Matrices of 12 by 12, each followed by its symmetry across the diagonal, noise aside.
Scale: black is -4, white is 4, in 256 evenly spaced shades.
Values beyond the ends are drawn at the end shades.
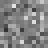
neither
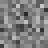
neither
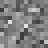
neither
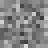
neither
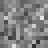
neither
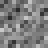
symmetric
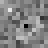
symmetric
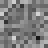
symmetric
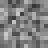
antisymmetric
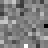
antisymmetric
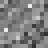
symmetric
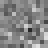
symmetric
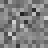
antisymmetric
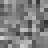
antisymmetric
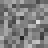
antisymmetric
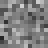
antisymmetric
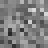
antisymmetric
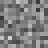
antisymmetric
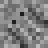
symmetric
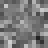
symmetric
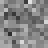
neither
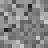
symmetric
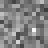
neither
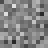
symmetric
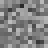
neither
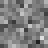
antisymmetric
